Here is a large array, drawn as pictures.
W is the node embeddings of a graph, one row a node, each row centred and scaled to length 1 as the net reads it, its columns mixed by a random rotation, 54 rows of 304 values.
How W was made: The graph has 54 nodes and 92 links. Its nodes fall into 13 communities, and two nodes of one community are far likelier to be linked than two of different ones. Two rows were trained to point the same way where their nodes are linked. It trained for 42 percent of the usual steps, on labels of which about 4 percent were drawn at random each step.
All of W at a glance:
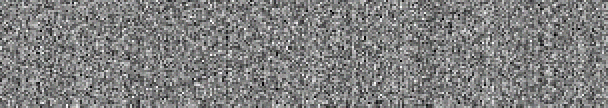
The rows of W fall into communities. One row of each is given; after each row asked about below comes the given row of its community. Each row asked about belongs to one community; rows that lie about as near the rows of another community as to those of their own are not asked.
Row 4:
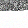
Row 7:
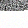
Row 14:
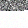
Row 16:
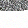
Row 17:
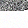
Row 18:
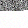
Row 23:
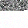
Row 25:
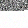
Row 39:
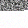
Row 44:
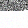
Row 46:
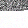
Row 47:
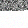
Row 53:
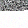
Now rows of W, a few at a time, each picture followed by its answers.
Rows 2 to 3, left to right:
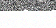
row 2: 44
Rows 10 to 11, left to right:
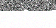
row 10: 44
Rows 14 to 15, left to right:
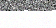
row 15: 46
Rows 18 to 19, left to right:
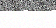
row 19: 18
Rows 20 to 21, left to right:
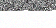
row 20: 4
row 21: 53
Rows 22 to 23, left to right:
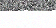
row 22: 14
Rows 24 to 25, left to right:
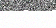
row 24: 23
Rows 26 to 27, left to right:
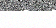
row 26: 7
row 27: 44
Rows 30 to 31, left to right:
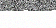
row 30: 18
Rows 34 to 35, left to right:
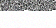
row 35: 17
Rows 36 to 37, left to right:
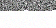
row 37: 14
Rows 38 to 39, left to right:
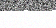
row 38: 47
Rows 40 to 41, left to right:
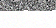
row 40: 39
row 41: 23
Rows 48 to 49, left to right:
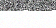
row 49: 18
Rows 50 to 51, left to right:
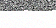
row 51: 7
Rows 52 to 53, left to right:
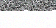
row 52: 53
